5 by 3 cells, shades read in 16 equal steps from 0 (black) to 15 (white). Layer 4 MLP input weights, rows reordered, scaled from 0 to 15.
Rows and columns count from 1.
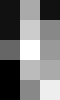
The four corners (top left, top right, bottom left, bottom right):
1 1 0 14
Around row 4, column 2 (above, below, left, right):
15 8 0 10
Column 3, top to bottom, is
1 8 9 10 14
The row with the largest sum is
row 3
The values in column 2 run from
8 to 15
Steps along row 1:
up down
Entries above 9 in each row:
1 1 1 2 1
